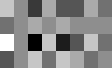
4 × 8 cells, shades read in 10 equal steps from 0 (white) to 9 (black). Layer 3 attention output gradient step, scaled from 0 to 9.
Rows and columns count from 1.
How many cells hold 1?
0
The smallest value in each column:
0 4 2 2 2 3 2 4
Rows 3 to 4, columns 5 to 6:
8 6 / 2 3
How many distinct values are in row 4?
5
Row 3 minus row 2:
-5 0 6 -2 5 2 -2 1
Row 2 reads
5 4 3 4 3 4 4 4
